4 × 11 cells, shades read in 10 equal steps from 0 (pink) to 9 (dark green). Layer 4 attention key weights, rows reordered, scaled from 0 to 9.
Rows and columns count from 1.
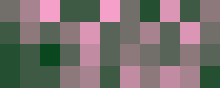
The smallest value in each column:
5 3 0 4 1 0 2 3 1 1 4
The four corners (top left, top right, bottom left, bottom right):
5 4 8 8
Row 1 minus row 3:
-3 -4 -9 1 5 -6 1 3 -5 3 -2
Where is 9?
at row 3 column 3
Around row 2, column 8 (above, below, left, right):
8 5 5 6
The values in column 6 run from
0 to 7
